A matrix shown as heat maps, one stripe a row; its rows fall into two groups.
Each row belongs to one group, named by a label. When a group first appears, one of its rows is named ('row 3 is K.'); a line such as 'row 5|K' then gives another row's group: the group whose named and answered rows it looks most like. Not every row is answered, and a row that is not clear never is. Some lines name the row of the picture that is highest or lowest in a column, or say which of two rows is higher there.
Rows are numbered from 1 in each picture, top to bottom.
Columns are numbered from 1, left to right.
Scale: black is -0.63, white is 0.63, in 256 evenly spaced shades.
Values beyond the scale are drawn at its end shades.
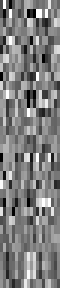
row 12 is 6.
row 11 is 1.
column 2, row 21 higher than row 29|Yes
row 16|1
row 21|6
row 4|6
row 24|6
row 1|6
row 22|1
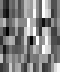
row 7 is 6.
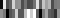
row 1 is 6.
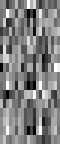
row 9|1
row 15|1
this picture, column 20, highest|8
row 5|6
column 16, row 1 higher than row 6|Yes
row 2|1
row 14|1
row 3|6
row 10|1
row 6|6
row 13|1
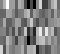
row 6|6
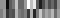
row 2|6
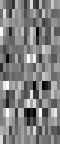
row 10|1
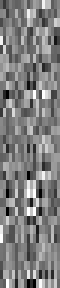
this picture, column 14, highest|32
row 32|1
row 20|1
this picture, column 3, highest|32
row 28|1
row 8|1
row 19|1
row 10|1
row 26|6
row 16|1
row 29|1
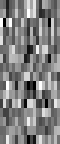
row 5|6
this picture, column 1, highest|3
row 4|6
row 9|6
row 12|6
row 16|1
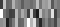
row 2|6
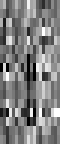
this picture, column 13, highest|8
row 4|1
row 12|1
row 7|1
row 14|1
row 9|1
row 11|1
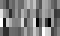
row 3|6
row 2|6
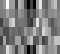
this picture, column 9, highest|4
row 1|1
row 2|1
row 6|1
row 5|6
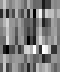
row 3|1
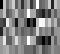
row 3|1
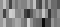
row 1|6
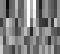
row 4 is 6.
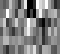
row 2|1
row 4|6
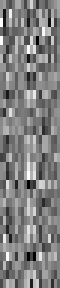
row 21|1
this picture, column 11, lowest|32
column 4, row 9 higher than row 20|Yes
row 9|1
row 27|6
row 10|1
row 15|1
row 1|6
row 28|1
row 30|6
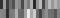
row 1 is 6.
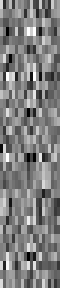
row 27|6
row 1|6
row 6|1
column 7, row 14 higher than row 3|Yes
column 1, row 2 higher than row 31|Yes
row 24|6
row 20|1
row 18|1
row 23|6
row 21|1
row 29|1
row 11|6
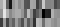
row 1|6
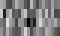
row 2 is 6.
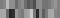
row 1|1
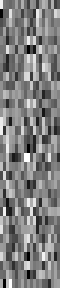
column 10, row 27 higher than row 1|Yes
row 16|1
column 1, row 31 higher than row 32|No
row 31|1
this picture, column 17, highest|18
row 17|1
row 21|1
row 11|1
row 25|6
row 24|6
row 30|6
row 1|6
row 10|6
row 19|6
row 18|6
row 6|1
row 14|6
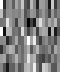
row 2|6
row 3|1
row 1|6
